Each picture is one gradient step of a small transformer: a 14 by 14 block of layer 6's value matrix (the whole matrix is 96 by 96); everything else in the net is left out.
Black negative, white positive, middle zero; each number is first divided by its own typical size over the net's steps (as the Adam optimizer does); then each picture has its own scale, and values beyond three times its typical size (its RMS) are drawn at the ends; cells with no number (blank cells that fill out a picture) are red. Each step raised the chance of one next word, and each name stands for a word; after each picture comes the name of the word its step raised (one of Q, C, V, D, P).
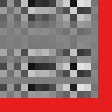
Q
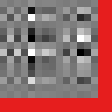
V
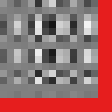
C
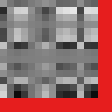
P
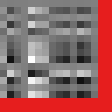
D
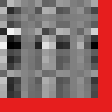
D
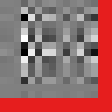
V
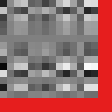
Q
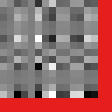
P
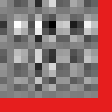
C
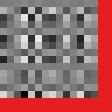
Q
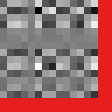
Q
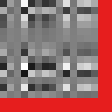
Q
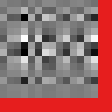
V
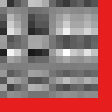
C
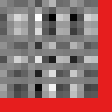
P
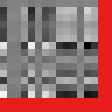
P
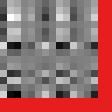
P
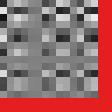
Q
